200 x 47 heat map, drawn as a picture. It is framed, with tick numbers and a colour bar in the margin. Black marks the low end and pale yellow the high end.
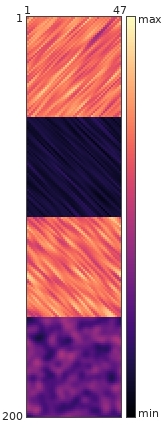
It is made of 4 by 1 panels. Panel 1,1: high, slanting up to the right. Panel 2,1: very low, slanting down to the right, faint in contrast. Panel 3,1: high, slanting down to the right. Panel 4,1: low, blotchy.
